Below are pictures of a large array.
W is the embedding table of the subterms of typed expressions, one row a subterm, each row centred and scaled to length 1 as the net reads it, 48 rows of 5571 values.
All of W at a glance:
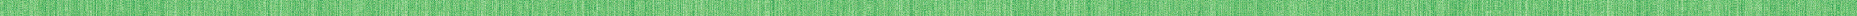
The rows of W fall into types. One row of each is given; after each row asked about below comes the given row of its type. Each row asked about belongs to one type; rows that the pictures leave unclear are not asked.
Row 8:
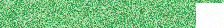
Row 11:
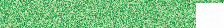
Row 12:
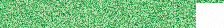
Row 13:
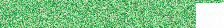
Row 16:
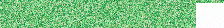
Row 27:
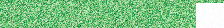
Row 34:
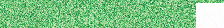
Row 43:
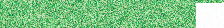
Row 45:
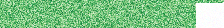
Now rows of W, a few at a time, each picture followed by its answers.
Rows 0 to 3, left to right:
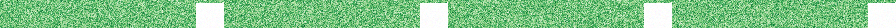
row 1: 27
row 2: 34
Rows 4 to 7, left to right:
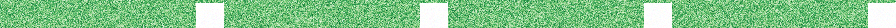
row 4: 45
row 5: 8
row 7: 11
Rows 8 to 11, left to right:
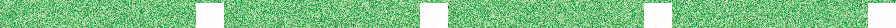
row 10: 13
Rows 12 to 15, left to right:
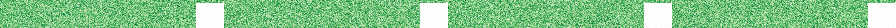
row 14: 12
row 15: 34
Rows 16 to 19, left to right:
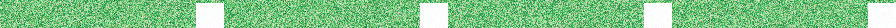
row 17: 11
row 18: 34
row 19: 45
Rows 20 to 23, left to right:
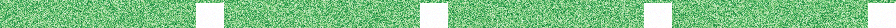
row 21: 12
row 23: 12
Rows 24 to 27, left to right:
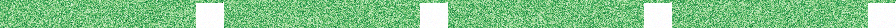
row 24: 11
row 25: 34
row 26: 34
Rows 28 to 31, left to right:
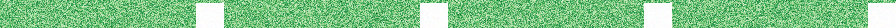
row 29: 12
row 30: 45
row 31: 16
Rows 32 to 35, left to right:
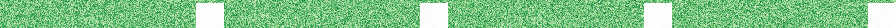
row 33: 43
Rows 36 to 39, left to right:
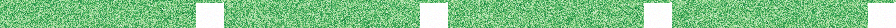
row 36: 45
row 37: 43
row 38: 43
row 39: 8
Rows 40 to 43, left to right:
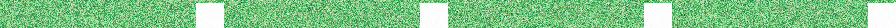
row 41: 8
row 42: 16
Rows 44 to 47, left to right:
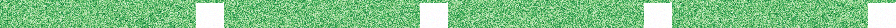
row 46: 8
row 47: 43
